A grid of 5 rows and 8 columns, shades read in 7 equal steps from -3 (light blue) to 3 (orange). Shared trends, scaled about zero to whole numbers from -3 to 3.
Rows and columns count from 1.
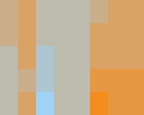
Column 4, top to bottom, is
-1 -1 -1 -1 -1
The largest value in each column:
0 1 -1 -1 -1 3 2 2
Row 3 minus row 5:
0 0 1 0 0 -2 -1 -1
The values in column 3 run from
-3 to -1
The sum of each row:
0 1 -1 1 2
